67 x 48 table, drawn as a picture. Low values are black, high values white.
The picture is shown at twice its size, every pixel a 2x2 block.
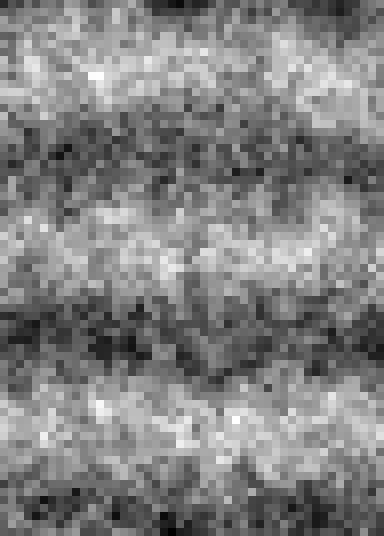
On average the colour sits 50% of the way up the scale. Horizontal stripes repeat 3 times down the table. No seam splits the table. The texture is blotchy.
